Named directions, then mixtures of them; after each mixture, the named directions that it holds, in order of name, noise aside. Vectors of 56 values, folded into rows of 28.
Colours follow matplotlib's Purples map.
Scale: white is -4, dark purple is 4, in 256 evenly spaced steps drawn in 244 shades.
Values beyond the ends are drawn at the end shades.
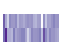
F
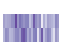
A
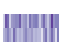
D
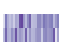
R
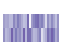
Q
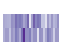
A, Q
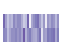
F, Q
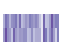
D, F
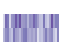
A, D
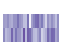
Q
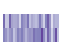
D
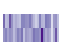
D, Q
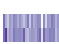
F, Q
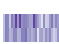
A, D
